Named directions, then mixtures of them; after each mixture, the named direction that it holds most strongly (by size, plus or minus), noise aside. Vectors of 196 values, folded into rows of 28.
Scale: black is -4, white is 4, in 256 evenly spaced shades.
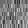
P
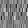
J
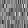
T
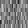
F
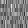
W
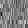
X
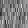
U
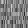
W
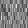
J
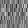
J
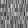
W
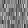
T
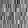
P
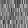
P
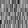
F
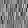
J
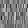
J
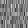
W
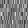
X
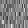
T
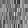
P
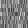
W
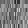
P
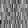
F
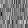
X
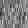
U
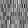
T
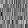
X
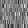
T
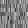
W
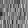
U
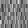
F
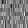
W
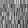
P
